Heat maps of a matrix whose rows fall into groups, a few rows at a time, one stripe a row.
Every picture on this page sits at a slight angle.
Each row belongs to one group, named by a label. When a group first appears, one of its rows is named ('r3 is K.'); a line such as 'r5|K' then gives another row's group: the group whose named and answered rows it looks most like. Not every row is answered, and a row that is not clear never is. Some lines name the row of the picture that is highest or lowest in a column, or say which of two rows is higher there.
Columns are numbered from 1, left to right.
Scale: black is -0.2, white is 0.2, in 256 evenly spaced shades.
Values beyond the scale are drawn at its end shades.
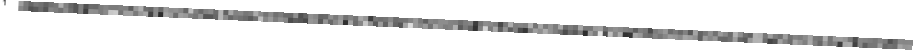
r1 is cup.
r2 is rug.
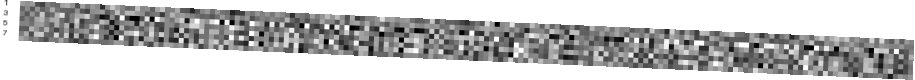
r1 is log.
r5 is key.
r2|rug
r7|key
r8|cup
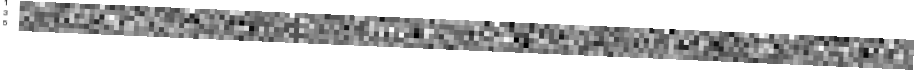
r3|log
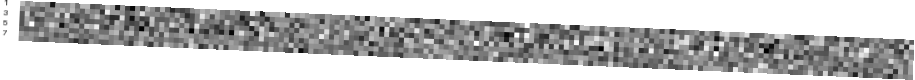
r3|key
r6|rug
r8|cup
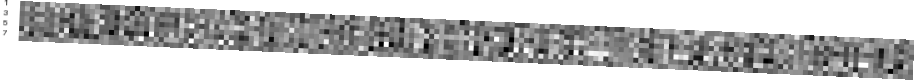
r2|key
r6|key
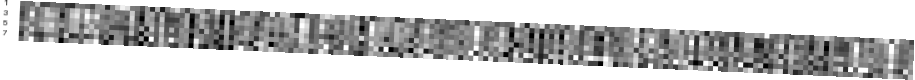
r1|rug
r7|key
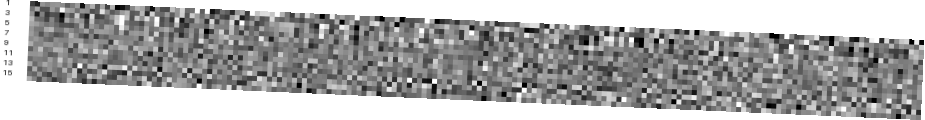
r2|rug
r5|log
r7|cup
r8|log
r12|rug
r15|log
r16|cup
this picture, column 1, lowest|1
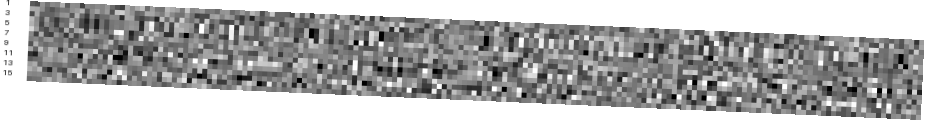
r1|rug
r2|log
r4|cup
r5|cup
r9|key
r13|log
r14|log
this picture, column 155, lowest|14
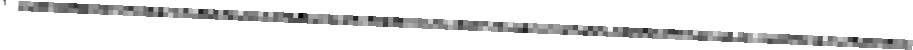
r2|rug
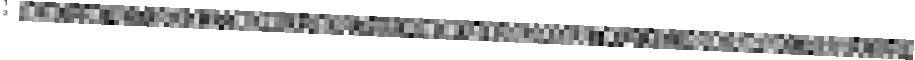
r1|cup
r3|cup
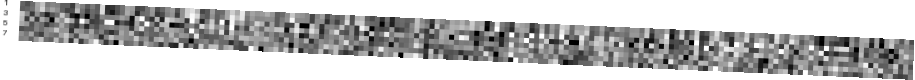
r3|cup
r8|key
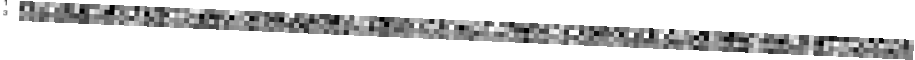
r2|rug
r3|cup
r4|rug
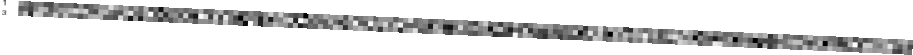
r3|key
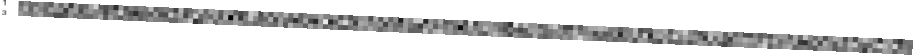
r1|key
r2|rug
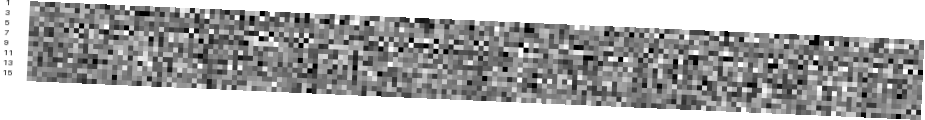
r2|rug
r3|log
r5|key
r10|log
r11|rug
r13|rug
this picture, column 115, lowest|8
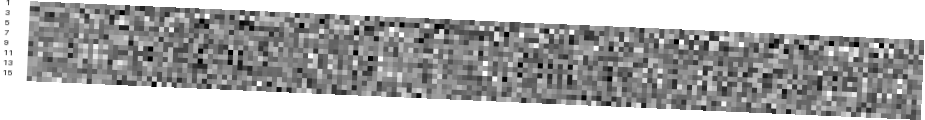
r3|log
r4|log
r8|rug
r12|log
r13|log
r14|cup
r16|rug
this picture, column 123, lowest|1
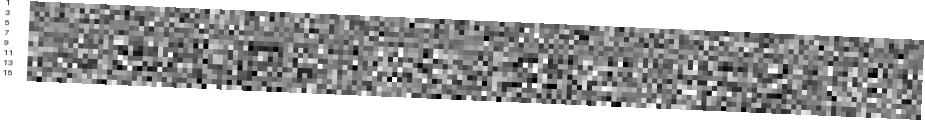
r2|key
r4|cup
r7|log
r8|log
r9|key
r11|log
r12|rug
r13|key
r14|log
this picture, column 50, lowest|8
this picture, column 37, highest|16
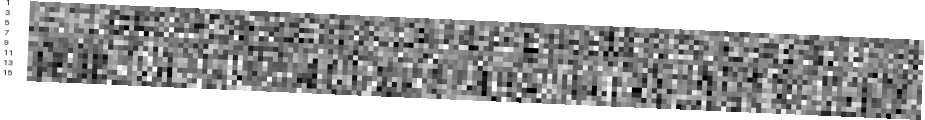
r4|log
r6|rug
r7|rug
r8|log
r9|key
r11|cup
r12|cup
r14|rug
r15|cup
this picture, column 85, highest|11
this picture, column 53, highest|13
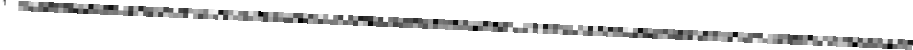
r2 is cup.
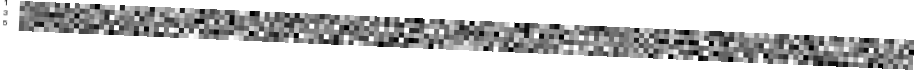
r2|rug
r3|log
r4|key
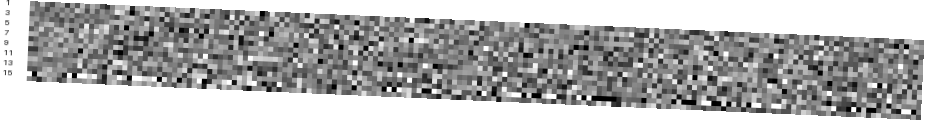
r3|rug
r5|key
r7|rug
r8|rug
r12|log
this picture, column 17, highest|14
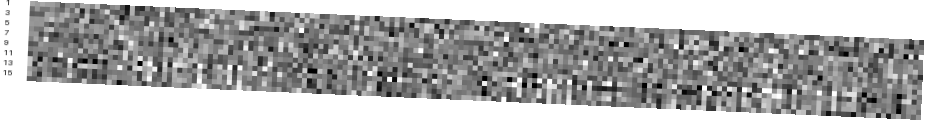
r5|log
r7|rug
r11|rug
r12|cup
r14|cup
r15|cup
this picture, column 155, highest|4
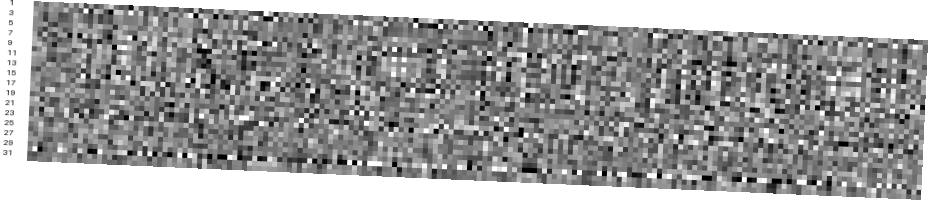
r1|key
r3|cup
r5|log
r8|cup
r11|log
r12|log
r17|cup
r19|rug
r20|rug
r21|cup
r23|key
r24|log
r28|log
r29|rug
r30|rug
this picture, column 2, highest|30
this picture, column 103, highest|9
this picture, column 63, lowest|30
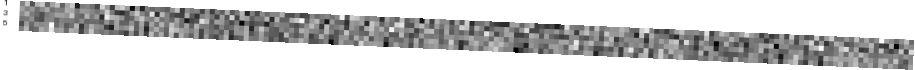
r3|log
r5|rug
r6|rug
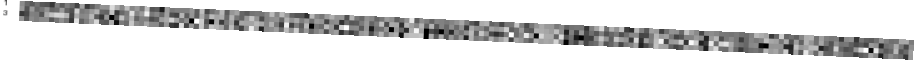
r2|key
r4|key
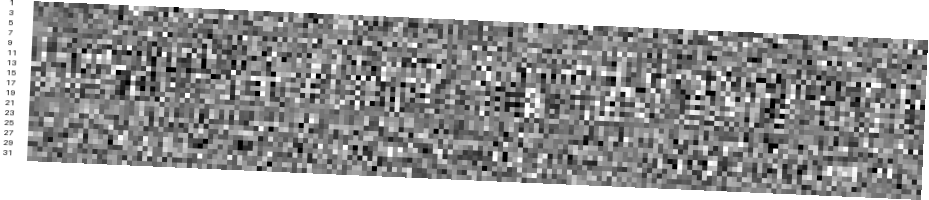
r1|rug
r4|key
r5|log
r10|key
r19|key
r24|key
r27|log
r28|log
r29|rug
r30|cup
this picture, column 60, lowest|13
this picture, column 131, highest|28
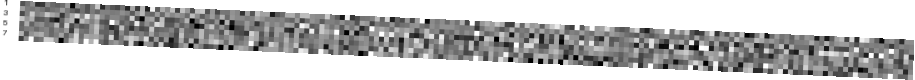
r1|key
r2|cup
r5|key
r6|key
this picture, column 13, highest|4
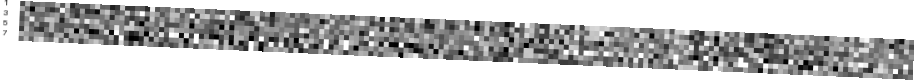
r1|key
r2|cup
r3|key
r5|rug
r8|key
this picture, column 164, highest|5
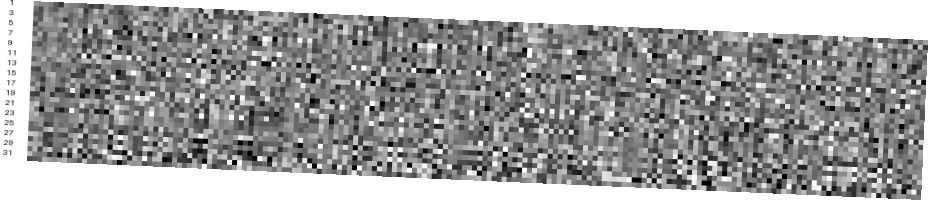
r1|cup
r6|key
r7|key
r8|cup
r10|key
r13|cup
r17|key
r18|cup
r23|log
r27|log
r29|log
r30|key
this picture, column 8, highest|30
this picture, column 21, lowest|31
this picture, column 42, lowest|31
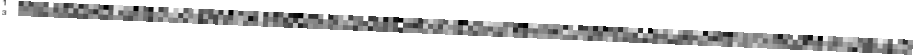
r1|rug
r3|cup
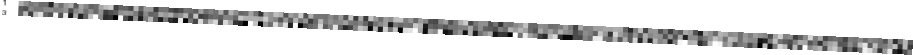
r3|key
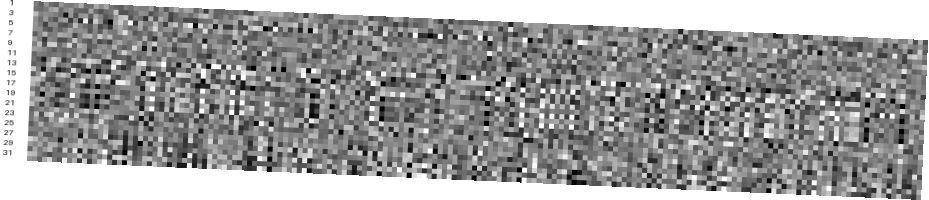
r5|cup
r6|rug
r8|cup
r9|key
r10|log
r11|key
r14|cup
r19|cup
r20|cup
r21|cup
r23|key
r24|rug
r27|key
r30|key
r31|log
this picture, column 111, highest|4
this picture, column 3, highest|15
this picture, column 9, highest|19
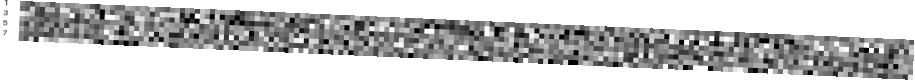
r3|log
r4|cup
